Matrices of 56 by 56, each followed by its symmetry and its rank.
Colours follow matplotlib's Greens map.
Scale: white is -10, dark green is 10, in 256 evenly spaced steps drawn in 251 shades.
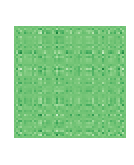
antisymmetric, rank two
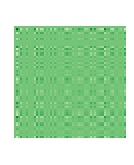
symmetric, rank one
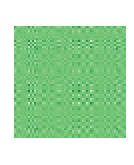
symmetric, rank two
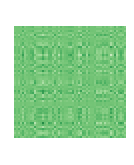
antisymmetric, rank two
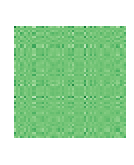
symmetric, rank two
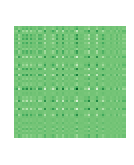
symmetric, rank one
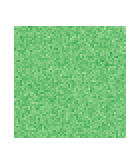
neither, full rank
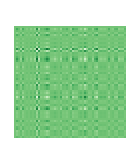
symmetric, rank one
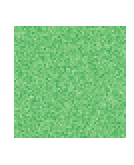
neither, full rank
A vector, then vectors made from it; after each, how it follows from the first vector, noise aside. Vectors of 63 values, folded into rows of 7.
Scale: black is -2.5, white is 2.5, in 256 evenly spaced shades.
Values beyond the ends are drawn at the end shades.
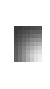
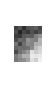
copied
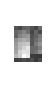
wrapped around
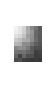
reversed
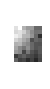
reversed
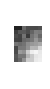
copied
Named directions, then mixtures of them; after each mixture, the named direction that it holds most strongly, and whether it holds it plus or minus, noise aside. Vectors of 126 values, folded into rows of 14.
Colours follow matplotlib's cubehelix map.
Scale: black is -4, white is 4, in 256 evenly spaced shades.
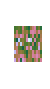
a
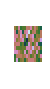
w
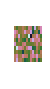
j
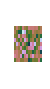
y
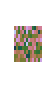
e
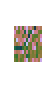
e, plus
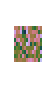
y, minus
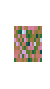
y, plus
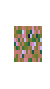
y, plus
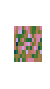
a, minus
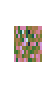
w, minus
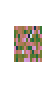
j, minus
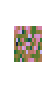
a, minus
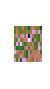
a, plus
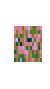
a, minus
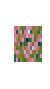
w, plus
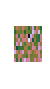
j, minus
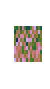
a, plus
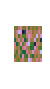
y, minus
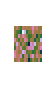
y, plus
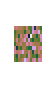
j, minus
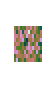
w, plus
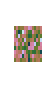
y, plus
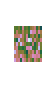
a, plus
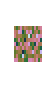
y, minus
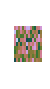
a, minus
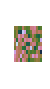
y, plus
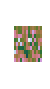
a, plus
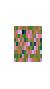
y, minus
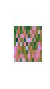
a, plus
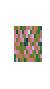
w, plus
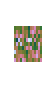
a, plus
